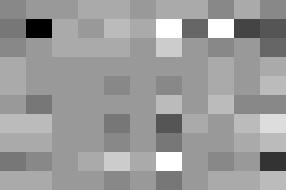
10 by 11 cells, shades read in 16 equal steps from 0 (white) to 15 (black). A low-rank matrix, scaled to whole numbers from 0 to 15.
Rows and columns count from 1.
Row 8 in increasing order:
4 5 5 5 6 6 6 6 6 7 8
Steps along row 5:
up same same up down up down down up down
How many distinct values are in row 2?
9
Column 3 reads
6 5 5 6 6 6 6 6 6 6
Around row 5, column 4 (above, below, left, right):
6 6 6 7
